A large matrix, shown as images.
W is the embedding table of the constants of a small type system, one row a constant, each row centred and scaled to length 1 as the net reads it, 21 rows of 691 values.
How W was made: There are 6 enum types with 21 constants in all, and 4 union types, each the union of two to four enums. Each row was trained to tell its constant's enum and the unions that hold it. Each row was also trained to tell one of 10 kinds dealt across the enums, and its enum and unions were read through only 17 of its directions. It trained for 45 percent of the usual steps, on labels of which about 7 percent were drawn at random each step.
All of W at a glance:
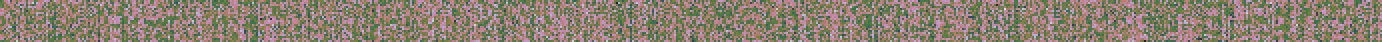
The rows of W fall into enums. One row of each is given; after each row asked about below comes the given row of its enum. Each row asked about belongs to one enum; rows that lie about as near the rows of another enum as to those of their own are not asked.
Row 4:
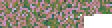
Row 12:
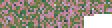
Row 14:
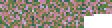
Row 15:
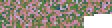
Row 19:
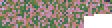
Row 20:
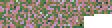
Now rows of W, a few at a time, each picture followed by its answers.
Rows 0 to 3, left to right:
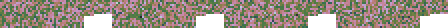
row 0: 12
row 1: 12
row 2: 15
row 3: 20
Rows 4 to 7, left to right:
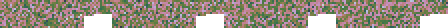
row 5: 14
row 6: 4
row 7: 14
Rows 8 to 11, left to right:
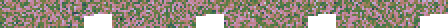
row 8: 15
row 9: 20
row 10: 19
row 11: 19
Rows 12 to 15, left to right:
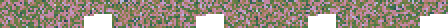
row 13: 15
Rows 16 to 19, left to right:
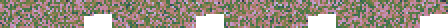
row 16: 20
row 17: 19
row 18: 15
